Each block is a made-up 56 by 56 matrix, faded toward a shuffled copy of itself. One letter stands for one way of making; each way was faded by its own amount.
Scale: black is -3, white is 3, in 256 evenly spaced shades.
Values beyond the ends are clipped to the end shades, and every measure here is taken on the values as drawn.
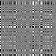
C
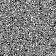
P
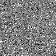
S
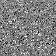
S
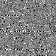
S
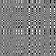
C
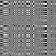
C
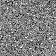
P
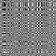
C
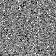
P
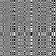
C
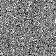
P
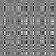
C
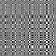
C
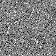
S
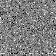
S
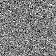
P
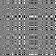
C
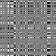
C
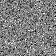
P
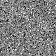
P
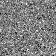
P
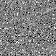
S
